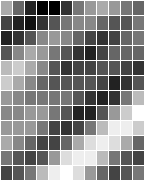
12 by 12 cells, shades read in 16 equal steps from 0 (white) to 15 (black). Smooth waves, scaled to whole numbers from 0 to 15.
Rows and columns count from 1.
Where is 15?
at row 1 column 4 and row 1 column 5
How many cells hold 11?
16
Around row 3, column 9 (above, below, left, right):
9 11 11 11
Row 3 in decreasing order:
13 12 12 11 11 10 9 9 8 7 7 6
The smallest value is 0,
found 2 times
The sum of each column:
89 96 102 103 104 100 99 100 99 99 96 91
